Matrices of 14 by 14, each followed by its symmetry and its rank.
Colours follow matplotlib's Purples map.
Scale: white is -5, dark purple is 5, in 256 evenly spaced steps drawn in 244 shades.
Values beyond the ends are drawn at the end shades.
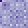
symmetric, rank three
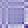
symmetric, rank one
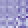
antisymmetric, rank two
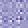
antisymmetric, rank two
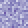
neither, full rank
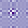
symmetric, rank one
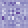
antisymmetric, rank two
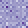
symmetric, rank three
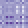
antisymmetric, rank two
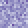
neither, full rank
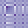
symmetric, rank one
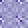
symmetric, rank three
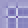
symmetric, rank one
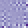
antisymmetric, rank two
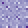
symmetric, rank three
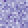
neither, full rank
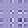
symmetric, rank one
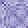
symmetric, rank three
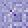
symmetric, rank three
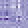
antisymmetric, rank two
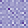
symmetric, rank three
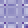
symmetric, rank one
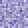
neither, full rank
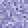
neither, full rank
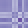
symmetric, rank one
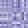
antisymmetric, rank two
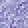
neither, full rank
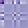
symmetric, rank one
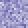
neither, full rank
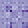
symmetric, rank three
